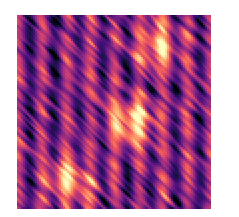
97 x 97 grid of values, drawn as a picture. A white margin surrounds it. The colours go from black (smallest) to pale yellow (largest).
No overall slope runs across the table. Stripes running up and down repeat 8 times from left to right. There is no seam. Three bumps rise from the field. The ninth with the highest average is the centre.
